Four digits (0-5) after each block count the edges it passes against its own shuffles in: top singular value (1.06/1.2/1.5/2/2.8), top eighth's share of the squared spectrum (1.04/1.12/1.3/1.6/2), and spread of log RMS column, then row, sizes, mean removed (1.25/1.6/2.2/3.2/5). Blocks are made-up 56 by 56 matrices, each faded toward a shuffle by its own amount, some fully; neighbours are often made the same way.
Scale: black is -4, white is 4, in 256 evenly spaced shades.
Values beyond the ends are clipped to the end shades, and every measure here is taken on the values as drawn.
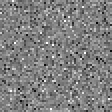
1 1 0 0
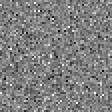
2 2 0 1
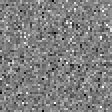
1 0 0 0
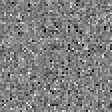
3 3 1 1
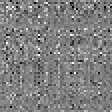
4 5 3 3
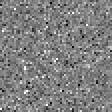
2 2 0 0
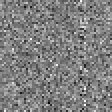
1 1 2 0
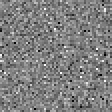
0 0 0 0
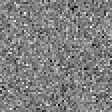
0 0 0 0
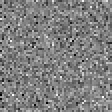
0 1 1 0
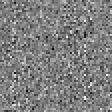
1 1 2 0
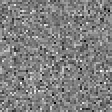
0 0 1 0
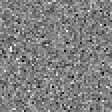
0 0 0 0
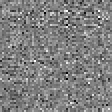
4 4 2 2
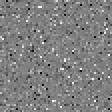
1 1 0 0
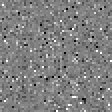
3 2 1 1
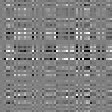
5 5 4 4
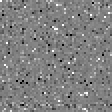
2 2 0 0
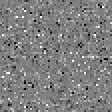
1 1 0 0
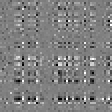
5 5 3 4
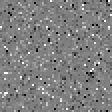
0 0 0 0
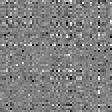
4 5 3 3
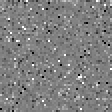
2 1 0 0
